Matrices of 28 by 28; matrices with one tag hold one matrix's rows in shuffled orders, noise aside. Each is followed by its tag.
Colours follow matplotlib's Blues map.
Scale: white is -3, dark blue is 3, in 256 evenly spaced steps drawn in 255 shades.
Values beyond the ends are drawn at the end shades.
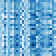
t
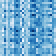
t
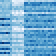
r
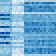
r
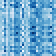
t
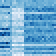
r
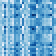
t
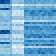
r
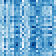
t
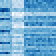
r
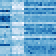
r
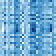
t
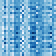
t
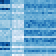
r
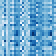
t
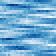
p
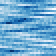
p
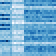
r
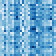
t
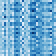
t
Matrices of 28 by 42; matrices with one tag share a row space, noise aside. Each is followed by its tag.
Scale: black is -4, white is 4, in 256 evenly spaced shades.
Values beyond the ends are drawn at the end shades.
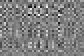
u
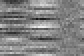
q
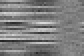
q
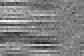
q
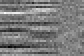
q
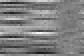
q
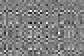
u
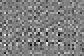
u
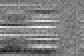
q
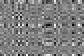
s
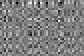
u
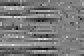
q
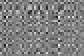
u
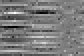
q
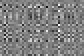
u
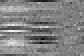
q
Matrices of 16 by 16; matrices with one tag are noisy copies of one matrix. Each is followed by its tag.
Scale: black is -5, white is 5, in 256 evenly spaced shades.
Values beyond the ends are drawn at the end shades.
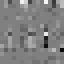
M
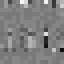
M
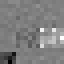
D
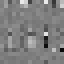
M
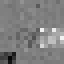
D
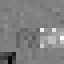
D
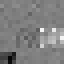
D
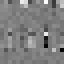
M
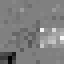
D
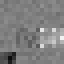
D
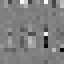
M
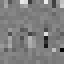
M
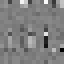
M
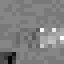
D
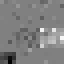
D
